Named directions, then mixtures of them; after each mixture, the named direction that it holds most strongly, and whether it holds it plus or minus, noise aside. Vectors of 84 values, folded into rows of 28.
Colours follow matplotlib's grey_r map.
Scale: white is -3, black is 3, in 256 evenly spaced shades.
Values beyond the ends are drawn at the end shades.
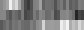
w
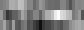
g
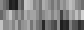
w, minus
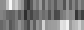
w, plus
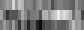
g, plus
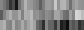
w, minus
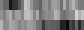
w, minus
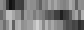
g, minus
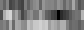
g, minus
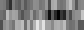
g, minus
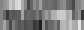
g, plus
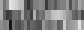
g, plus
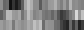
w, minus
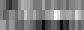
w, minus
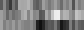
w, minus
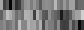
w, minus
